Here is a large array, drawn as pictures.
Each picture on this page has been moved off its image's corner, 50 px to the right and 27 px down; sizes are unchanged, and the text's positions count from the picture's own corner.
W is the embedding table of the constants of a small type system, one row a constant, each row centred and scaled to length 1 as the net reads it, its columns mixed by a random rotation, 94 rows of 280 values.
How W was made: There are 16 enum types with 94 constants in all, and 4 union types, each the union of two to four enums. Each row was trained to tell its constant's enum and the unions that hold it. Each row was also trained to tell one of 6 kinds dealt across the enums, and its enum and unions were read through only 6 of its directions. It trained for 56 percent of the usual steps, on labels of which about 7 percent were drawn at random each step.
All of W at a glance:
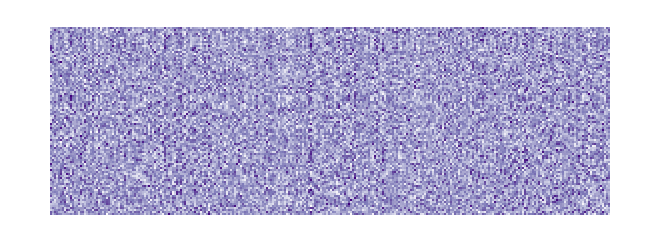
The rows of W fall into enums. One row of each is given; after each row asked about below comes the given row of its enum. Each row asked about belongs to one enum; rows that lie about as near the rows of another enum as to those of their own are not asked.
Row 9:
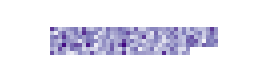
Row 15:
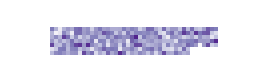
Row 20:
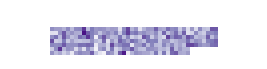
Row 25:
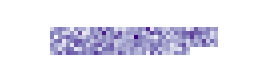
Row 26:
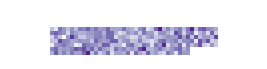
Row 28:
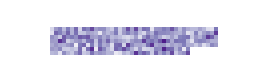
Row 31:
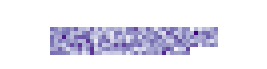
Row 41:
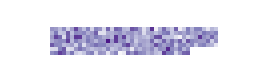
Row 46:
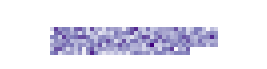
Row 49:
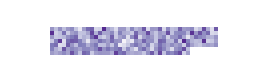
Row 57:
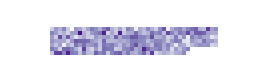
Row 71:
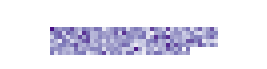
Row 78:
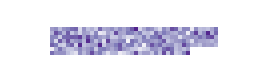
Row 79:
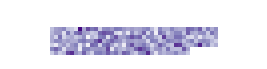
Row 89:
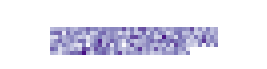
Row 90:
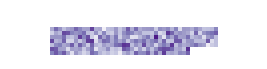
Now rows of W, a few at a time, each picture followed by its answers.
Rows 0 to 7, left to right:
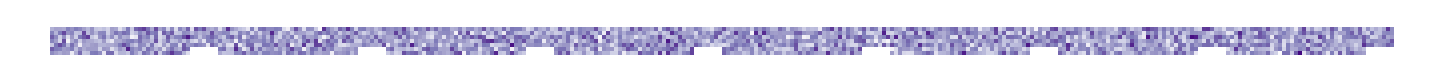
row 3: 90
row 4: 26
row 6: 46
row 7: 20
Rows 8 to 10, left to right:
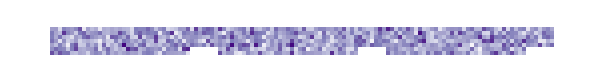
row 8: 57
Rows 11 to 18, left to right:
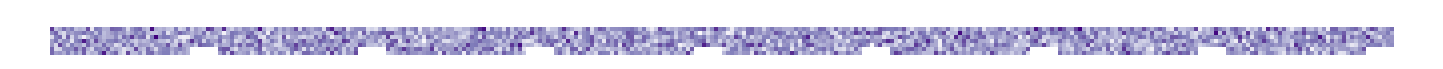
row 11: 41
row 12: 90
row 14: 26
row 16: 57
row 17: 78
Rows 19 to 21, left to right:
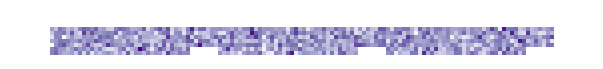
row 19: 26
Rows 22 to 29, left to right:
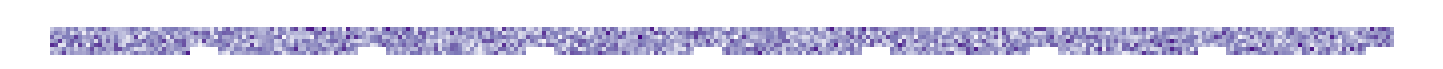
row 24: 78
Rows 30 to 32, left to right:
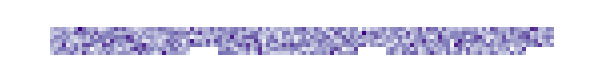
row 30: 79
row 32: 46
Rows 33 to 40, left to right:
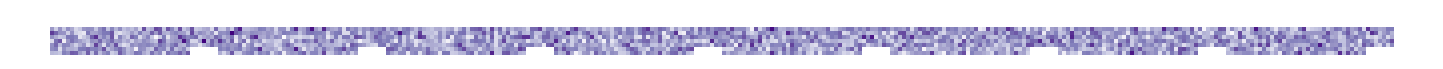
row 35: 20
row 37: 78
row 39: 28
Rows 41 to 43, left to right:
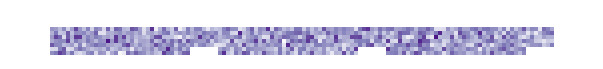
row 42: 46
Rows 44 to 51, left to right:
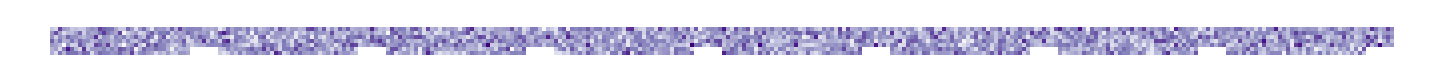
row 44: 49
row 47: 28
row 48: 9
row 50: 78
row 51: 9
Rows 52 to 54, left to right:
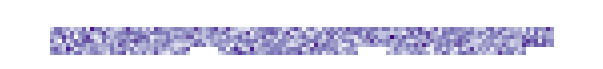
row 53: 49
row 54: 71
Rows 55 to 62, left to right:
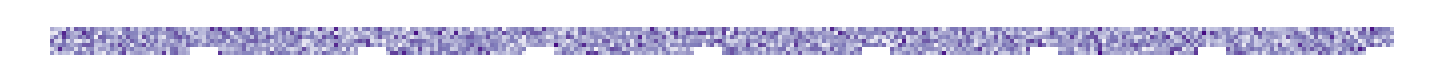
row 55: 20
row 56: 71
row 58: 15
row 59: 57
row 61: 31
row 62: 57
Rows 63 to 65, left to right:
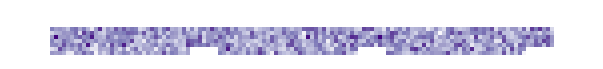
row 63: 71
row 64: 46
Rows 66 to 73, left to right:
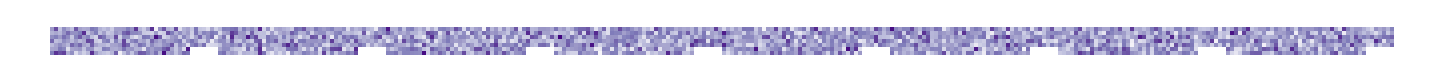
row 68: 41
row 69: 71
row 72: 49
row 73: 89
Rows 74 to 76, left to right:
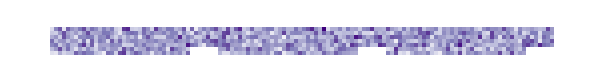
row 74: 28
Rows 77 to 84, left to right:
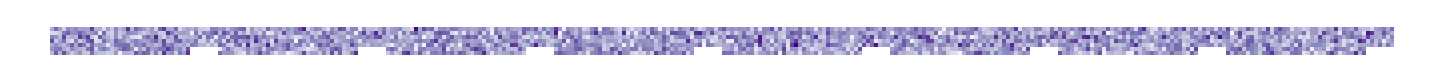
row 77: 90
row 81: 9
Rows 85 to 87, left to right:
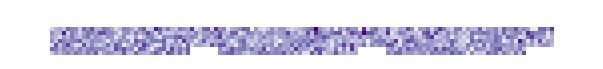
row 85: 28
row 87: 49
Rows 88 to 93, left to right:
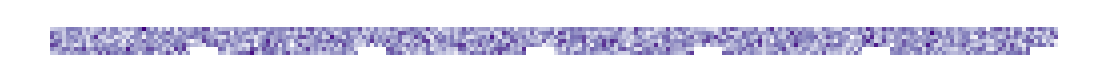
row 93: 26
